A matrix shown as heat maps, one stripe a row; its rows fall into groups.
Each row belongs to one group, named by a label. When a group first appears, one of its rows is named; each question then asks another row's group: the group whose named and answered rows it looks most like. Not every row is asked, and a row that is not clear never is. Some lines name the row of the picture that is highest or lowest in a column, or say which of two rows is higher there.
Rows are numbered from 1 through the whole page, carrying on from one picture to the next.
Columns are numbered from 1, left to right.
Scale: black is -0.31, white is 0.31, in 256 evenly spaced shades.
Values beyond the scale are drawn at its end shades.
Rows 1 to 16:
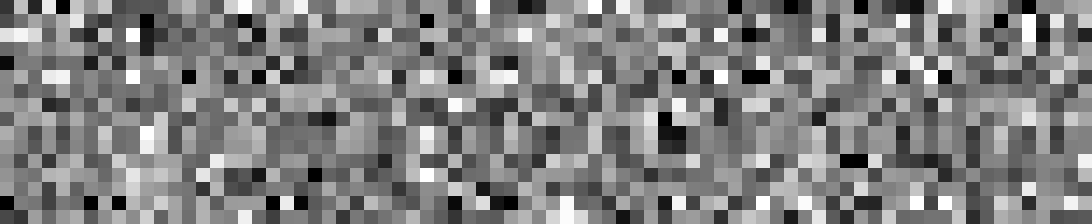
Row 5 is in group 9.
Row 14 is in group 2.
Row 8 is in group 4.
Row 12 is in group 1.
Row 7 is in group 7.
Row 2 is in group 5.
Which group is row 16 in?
1
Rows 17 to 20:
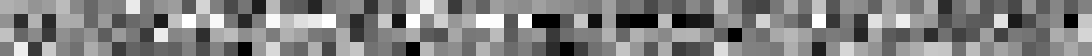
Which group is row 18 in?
7
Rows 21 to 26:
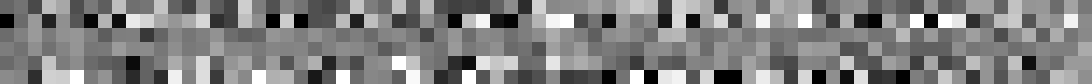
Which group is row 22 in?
9
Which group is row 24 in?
1
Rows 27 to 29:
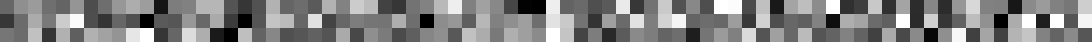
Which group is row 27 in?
1
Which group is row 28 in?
5
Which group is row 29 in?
9
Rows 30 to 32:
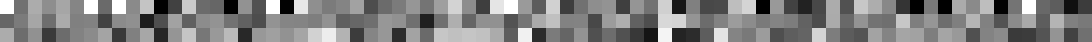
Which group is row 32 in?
7
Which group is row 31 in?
5
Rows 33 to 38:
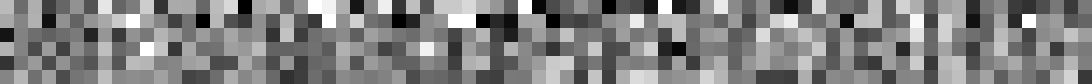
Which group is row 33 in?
7
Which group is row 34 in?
2
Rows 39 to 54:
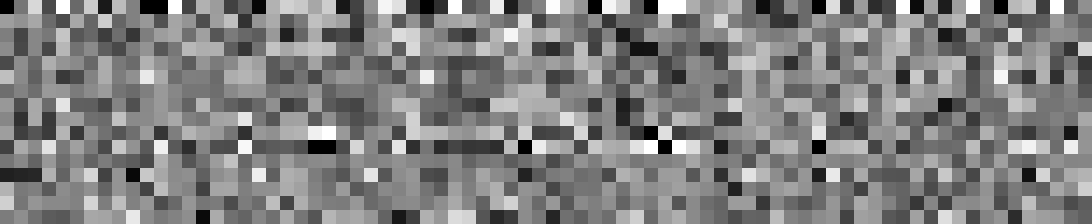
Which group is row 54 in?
2
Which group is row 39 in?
5
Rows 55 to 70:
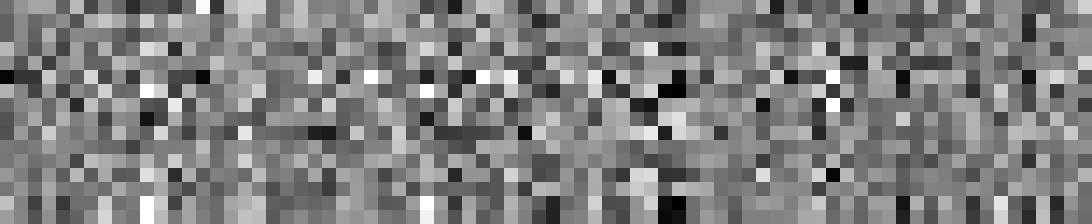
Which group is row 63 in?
5
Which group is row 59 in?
1
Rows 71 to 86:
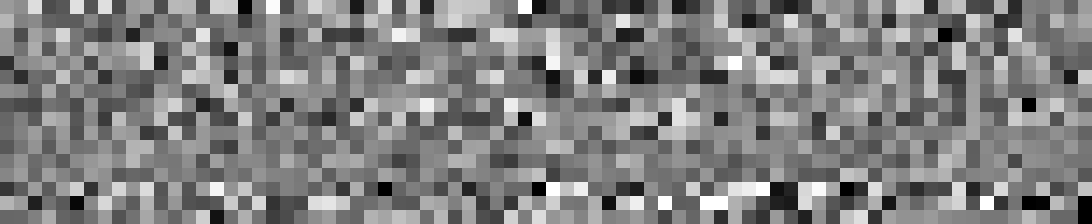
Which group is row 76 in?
7
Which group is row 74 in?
9
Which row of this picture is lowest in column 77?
76
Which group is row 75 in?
1
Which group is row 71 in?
7
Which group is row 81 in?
9
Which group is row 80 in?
5
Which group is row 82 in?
2
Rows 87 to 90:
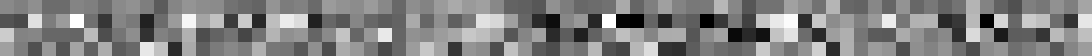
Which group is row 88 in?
7
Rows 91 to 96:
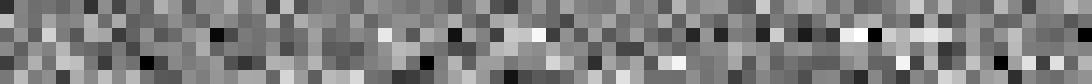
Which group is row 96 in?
2
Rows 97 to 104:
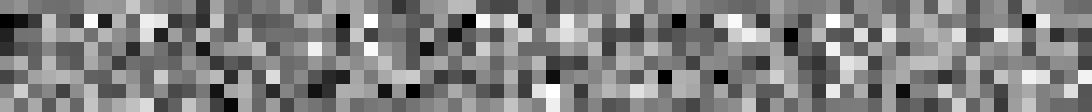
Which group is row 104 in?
9
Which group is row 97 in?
2
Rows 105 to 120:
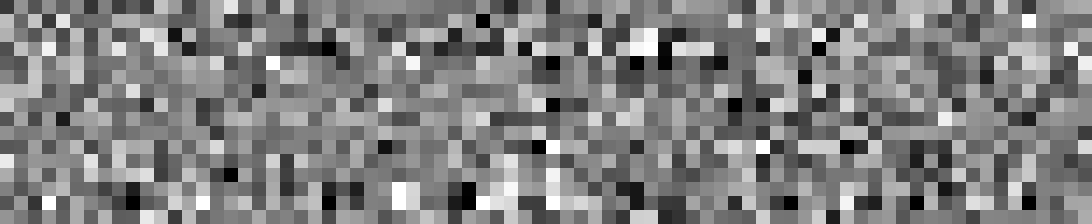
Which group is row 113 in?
2
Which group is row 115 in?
1
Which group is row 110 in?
7
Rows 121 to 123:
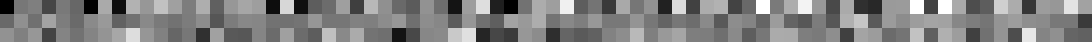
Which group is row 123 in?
2
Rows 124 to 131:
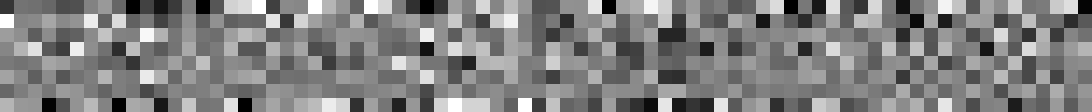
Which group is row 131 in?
7
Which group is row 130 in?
5
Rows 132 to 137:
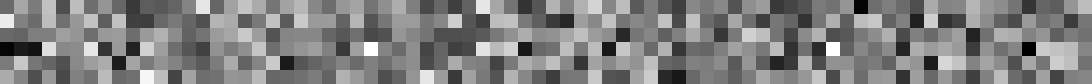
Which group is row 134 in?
1
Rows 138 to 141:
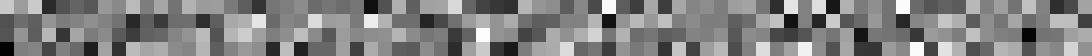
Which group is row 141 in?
9
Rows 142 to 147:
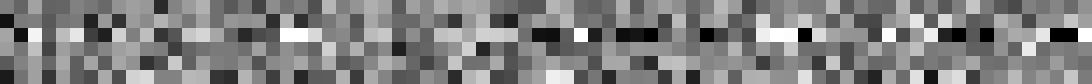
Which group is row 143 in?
9
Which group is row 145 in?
2
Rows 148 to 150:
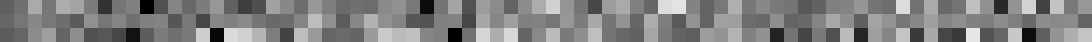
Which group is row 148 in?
5
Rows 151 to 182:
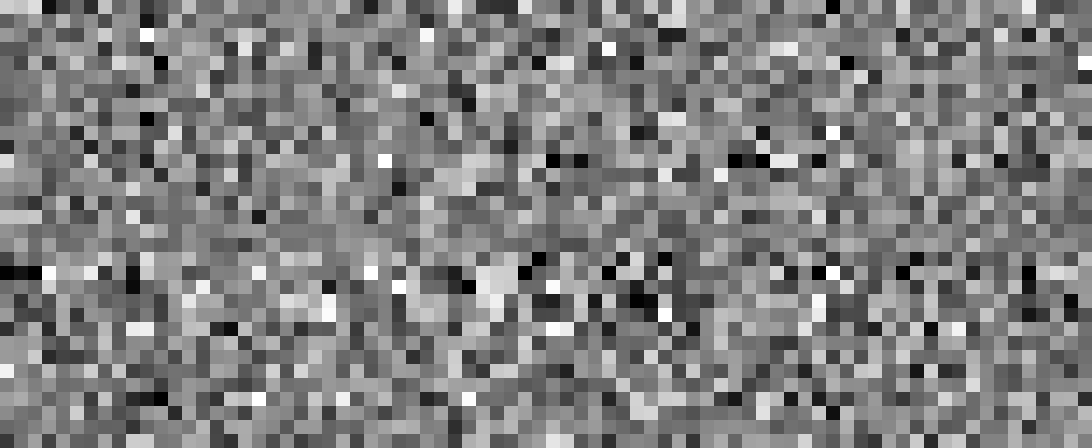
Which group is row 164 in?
2
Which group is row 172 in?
7
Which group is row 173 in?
7
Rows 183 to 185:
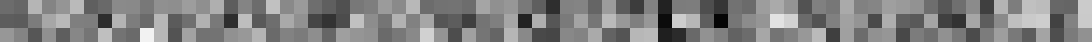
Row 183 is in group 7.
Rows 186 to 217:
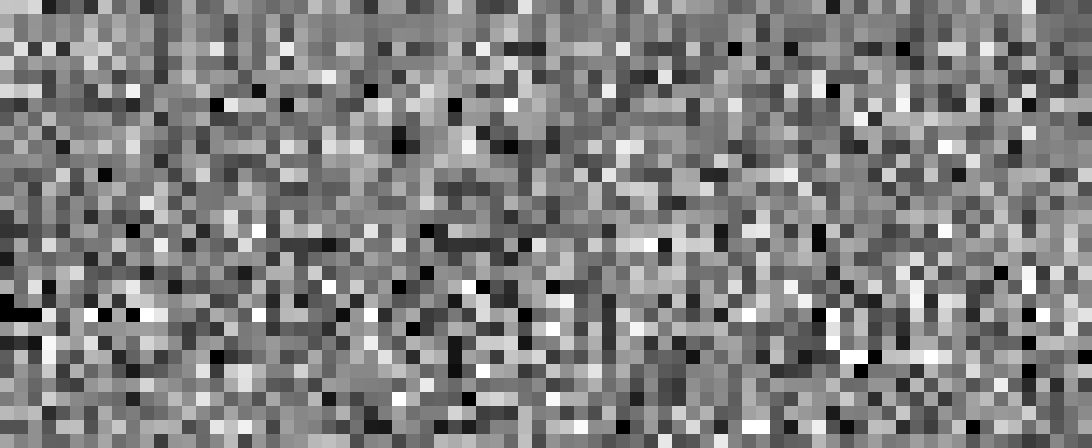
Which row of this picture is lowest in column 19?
192
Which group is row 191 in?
7
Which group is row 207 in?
9
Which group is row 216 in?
1
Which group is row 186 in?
4
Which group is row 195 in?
2
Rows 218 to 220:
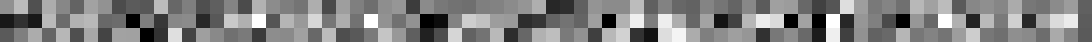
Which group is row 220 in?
5
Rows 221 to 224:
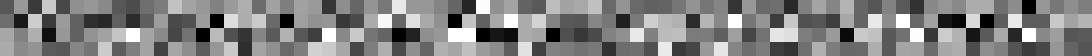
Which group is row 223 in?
2
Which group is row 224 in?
7
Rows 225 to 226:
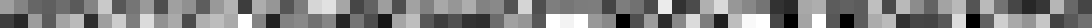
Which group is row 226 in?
1
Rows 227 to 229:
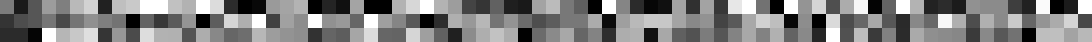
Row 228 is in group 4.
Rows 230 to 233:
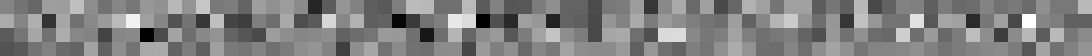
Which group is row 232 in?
5
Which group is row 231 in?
2
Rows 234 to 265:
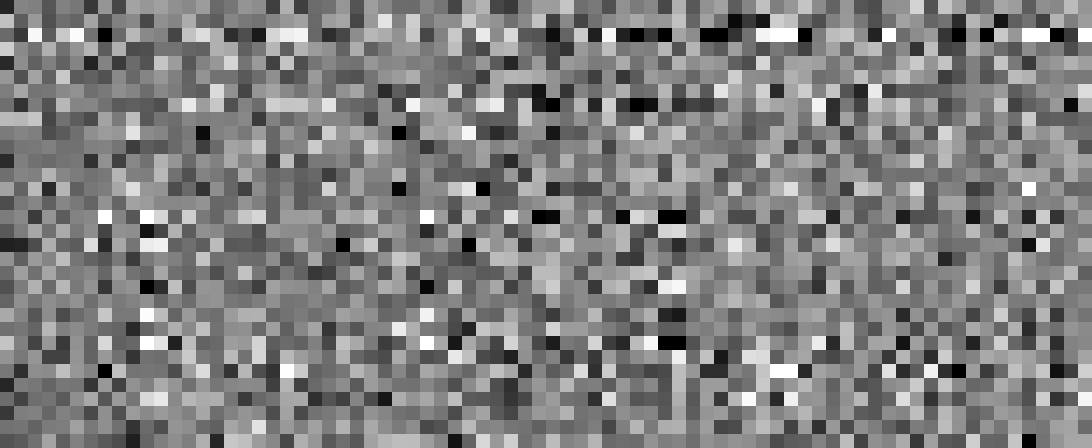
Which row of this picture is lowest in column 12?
254
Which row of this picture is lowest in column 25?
251
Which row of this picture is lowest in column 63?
236
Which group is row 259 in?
4
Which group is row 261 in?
9
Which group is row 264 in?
4
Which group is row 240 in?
1
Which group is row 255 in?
1
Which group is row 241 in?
7
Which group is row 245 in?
9
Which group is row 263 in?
9
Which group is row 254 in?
5
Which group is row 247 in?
2
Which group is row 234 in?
9
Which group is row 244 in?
4
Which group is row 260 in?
7
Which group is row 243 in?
2
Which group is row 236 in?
7
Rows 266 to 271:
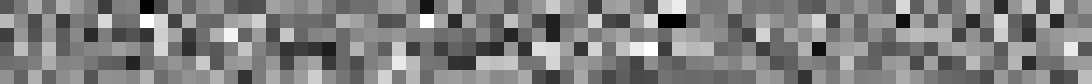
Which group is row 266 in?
5
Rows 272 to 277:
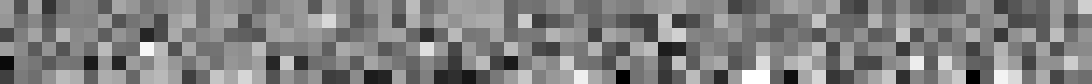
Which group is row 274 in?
5
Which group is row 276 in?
9
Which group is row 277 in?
1
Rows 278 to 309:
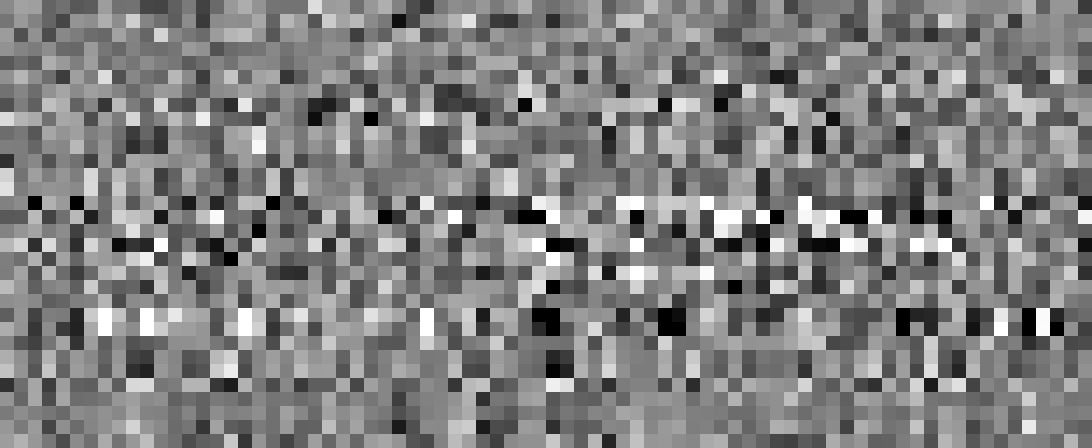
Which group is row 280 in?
1
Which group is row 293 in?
1
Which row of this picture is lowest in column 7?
293
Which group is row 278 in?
4
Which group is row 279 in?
2
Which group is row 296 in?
9
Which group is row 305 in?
9
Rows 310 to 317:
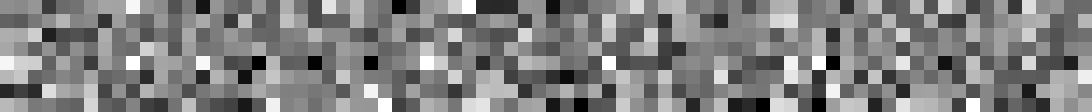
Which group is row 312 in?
4
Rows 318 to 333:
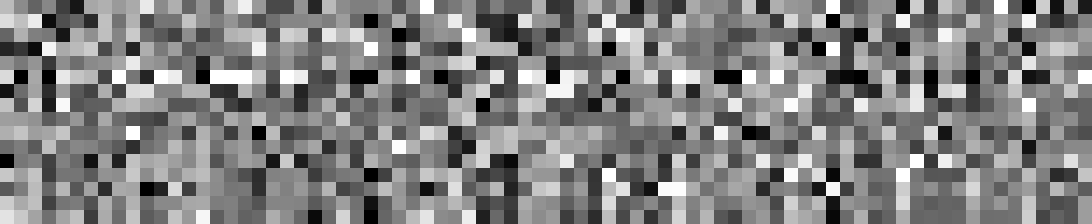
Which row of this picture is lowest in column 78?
318
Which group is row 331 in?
5
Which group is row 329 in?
9
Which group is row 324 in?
9
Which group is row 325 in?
2
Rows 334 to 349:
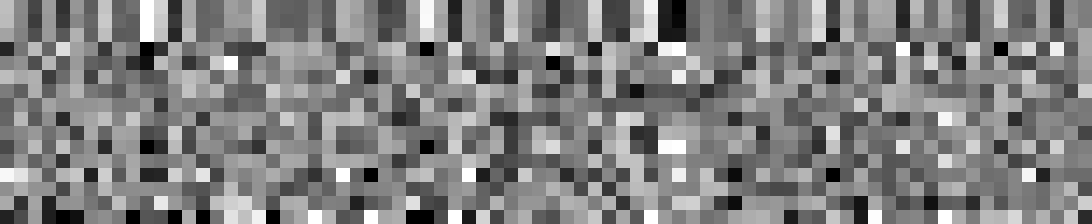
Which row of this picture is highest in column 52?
347
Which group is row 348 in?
1
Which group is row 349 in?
4
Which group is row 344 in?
5
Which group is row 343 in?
5
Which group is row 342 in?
2
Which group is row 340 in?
7
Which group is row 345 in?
2
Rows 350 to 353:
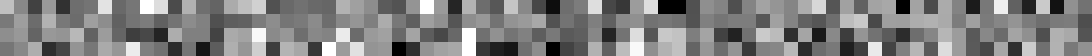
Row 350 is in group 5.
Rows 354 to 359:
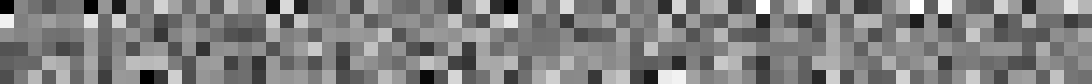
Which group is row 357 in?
4
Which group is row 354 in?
9
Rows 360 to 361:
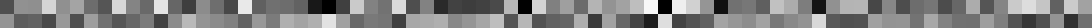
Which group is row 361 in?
7
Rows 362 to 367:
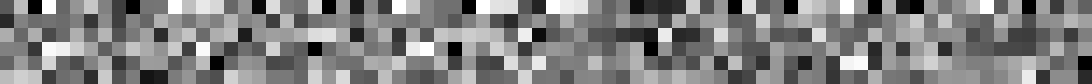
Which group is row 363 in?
9
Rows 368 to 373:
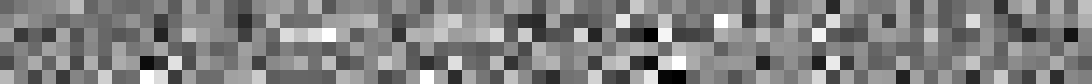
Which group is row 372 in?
5
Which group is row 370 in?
7
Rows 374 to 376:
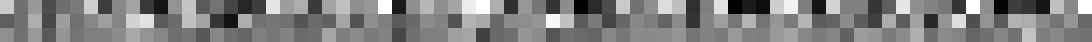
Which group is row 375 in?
9
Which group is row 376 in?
2
